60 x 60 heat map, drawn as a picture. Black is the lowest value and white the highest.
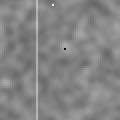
Two lone cells stand out: one far higher and one far lower than their neighbours. Overall the values sit about 50% of the way up the scale. Column 19 stands out from the rest. There is no overall slope.
